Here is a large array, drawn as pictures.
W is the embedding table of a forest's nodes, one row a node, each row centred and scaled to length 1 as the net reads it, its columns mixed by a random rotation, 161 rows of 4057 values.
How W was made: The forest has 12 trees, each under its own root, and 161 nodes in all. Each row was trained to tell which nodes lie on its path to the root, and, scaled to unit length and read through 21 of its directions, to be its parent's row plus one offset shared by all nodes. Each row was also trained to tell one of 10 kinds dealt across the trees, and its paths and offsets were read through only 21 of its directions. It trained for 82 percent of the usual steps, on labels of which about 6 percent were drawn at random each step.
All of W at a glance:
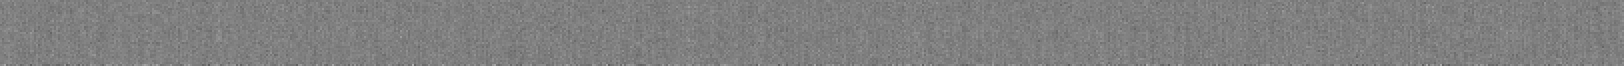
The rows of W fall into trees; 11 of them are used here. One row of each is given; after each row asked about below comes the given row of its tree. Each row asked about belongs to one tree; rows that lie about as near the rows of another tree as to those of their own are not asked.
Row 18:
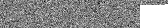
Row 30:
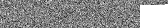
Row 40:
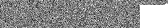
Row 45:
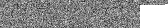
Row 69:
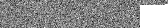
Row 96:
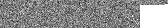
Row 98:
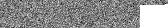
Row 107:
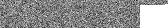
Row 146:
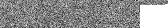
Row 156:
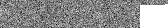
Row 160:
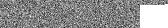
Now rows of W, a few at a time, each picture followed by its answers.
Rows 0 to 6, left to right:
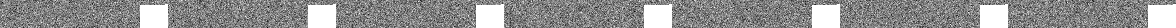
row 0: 69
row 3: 45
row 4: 18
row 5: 156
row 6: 96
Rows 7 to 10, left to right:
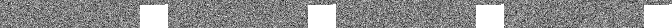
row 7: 146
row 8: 40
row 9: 146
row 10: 18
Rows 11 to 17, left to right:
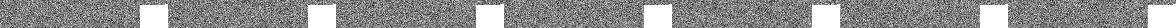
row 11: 96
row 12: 96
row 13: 40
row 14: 107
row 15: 98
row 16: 160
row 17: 146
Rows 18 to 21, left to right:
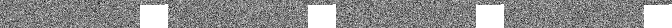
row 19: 160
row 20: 40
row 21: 18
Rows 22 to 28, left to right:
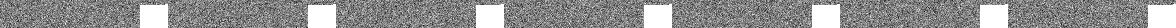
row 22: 45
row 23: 18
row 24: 96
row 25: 45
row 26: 98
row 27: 146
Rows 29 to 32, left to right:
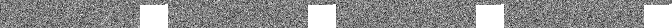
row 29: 98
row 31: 96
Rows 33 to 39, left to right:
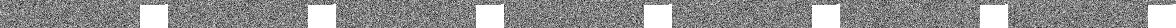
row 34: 40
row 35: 45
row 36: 96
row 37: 40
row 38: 146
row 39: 18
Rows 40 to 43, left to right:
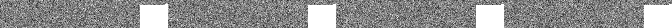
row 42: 18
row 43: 146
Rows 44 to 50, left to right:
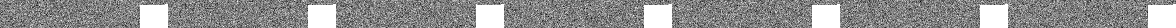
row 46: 40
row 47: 96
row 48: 45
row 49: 40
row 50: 30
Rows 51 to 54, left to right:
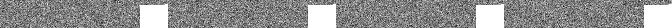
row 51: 96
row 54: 96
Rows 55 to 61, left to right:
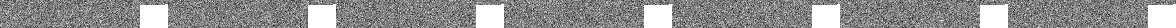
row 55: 96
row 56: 69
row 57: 107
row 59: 107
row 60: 18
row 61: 45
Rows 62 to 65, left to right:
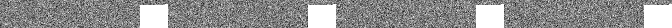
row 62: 40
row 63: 69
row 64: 160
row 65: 69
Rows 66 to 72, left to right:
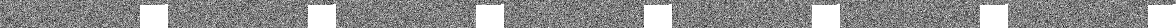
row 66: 96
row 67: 40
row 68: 18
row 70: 107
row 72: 96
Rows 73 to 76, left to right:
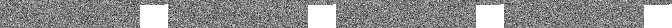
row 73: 18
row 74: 156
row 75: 96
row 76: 40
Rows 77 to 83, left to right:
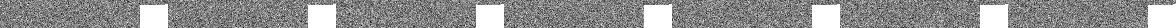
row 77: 30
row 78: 156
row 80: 146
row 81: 30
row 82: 18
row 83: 45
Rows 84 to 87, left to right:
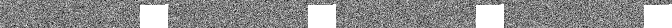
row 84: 146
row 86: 107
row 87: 40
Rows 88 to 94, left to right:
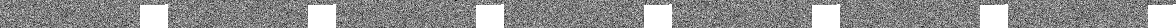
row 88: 156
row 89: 146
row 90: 18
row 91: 69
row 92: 160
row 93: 107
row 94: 18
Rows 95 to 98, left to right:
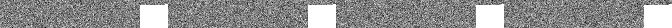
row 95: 30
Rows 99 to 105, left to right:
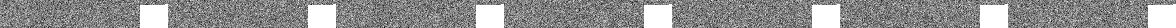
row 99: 107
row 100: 156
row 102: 18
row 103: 30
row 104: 156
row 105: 45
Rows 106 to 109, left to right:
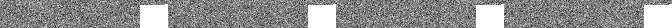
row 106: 96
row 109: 98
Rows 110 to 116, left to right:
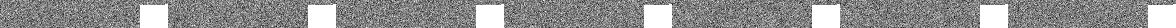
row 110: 156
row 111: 69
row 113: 30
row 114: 30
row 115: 156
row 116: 156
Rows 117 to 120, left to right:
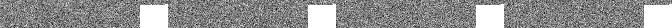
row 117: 146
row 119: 40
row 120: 107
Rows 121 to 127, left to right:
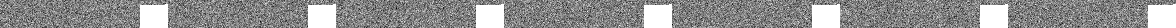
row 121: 40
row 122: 69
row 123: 107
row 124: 18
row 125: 69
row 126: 156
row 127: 146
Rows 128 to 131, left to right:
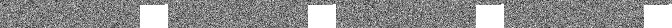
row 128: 160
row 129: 96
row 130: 40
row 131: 40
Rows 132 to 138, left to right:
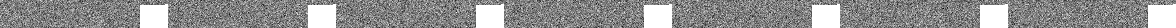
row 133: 156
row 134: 69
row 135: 69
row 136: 156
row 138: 96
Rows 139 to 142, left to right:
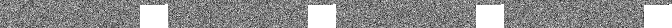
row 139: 160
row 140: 107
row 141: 156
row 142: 69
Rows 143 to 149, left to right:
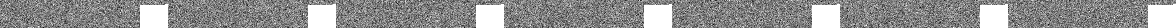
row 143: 69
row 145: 18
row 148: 146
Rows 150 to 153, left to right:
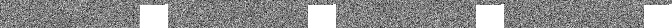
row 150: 146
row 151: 156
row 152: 98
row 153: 156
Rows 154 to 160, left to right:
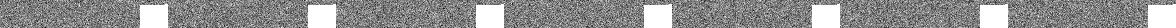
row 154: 40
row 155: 146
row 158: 156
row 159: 18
